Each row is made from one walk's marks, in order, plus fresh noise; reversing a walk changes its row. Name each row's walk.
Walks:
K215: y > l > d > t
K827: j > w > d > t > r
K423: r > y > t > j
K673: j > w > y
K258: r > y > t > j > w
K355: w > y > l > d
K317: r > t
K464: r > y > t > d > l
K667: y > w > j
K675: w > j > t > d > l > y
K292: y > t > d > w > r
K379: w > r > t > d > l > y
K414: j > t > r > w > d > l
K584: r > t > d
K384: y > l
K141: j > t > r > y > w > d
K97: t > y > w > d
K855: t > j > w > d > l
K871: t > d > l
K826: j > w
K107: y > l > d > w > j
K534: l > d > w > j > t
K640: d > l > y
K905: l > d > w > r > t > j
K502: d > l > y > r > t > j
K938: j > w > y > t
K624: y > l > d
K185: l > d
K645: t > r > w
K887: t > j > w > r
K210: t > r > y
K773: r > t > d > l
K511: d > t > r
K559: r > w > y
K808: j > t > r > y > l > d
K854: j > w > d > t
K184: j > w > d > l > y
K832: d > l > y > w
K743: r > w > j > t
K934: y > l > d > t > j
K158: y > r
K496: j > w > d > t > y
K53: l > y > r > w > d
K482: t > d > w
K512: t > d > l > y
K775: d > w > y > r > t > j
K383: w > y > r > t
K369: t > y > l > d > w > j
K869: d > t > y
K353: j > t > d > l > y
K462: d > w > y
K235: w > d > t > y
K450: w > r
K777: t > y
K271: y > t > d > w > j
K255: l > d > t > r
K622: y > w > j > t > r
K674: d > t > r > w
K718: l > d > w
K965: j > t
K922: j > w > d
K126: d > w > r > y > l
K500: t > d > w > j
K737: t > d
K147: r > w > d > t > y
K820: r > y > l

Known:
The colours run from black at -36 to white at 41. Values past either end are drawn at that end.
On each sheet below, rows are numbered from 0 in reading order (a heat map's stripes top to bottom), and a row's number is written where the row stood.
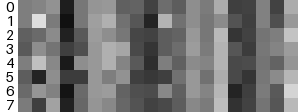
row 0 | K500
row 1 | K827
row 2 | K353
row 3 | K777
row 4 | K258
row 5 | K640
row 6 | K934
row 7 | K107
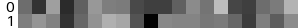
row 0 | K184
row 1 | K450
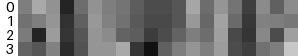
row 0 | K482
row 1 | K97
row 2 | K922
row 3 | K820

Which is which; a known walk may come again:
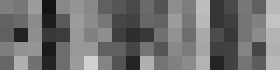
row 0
K369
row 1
K353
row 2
K640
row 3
K500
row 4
K423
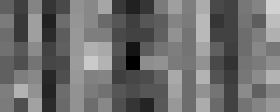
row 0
K384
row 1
K107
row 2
K184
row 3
K559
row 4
K158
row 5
K512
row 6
K482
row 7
K832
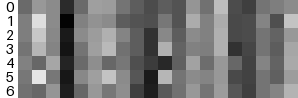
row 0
K496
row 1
K534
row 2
K258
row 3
K775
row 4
K718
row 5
K622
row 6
K126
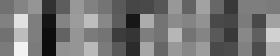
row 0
K97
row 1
K887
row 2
K773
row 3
K743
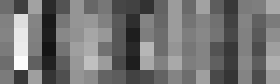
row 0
K355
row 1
K674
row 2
K645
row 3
K827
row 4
K317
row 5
K922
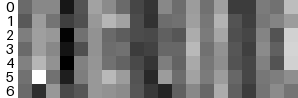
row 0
K808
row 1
K777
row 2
K855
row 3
K871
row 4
K414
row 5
K383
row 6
K462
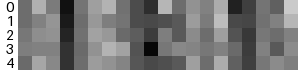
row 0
K502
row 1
K675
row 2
K141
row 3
K450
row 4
K235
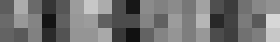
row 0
K210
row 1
K934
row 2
K820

